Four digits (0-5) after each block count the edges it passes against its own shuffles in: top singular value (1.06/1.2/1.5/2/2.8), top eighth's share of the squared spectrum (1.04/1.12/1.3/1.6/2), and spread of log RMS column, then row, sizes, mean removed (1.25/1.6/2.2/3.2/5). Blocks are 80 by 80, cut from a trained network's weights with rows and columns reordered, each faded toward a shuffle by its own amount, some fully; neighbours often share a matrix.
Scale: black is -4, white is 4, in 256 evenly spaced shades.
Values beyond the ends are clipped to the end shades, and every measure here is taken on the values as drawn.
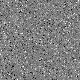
0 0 0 0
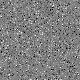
0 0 0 0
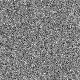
0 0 0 0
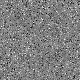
0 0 0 0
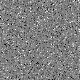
0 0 0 0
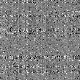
3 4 0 3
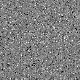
1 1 0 1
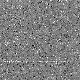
2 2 1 0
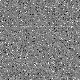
1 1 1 0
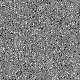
2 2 0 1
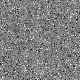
2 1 1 0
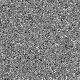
1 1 0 0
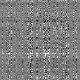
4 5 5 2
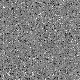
1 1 0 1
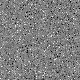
0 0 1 0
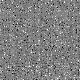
2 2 0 1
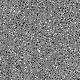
1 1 0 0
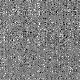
3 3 1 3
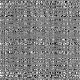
4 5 1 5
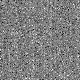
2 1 0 0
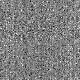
3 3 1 2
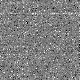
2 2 2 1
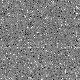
1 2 1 0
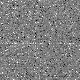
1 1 1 0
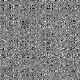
3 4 1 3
